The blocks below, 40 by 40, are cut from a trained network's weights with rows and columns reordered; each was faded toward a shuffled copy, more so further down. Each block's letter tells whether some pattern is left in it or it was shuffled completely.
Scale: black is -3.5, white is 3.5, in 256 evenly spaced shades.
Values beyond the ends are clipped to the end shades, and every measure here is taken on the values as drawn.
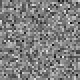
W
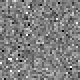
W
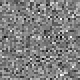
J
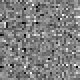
J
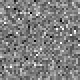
W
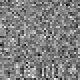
J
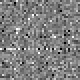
J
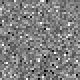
W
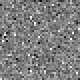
W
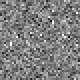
W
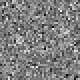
W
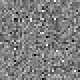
J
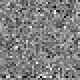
J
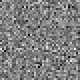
J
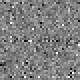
J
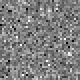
W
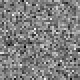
W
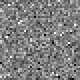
W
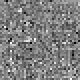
J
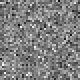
W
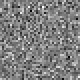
W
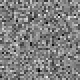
J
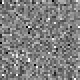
J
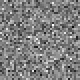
J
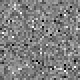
J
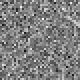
J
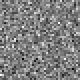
W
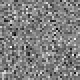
J
